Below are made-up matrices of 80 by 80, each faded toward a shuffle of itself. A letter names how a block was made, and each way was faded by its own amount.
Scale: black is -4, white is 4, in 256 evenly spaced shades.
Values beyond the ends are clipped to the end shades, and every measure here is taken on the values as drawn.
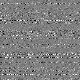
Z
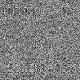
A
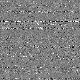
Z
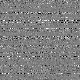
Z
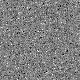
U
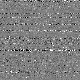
Z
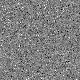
U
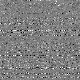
Z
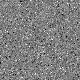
U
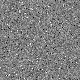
U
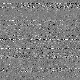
Z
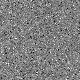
U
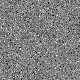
U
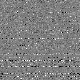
Z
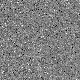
U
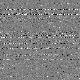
Z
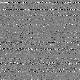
Z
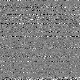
Z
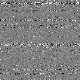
Z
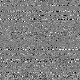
Z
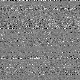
Z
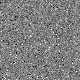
U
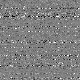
Z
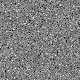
U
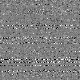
Z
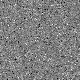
U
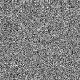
A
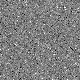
U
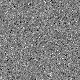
U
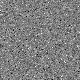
U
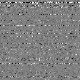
Z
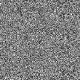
A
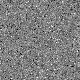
U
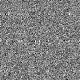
A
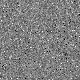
U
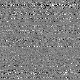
Z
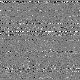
Z
